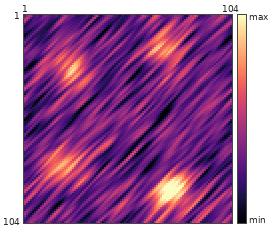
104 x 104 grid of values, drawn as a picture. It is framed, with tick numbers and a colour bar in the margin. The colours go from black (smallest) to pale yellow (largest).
No overall slope runs across the table. The ninth with the highest average is the bottom right. Streaks slant up to the right. Four bumps rise from the field.
